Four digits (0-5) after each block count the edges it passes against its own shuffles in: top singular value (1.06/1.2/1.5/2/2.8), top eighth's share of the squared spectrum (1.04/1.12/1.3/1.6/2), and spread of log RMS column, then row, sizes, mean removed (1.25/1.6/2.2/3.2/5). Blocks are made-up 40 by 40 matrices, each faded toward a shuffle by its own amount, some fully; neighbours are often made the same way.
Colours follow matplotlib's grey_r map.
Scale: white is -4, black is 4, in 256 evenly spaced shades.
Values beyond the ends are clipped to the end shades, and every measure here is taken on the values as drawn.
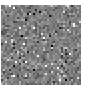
0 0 0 0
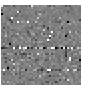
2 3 0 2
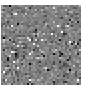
0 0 0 0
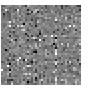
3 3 1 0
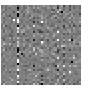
3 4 2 0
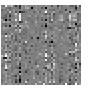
3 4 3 1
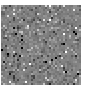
1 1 0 0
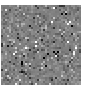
0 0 0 0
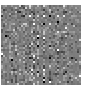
3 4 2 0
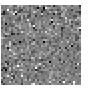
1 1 0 0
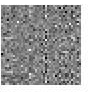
3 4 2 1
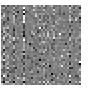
3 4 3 0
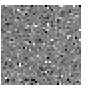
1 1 0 0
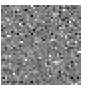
0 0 0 0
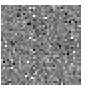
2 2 0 0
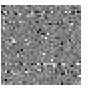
2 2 0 2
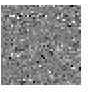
1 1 0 1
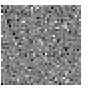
0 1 0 0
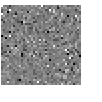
1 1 0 0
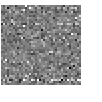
2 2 0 2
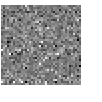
1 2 0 2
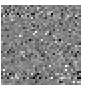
1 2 0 2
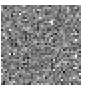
2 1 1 0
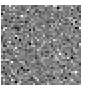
1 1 0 0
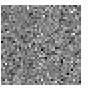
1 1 0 0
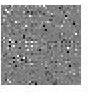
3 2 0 1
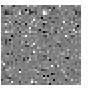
3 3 0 1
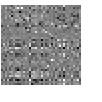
4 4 2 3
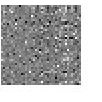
3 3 2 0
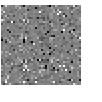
2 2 0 1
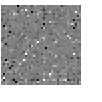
2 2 0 0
